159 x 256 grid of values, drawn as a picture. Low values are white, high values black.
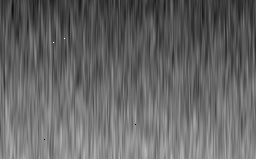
Values rise toward the top. Four lone cells stand out: two far higher and two far lower than their neighbours. The grain runs up and down.
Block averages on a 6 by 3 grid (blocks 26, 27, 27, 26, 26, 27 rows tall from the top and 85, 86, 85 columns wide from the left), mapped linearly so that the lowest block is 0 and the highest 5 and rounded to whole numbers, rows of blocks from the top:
555
444
333
222
111
000
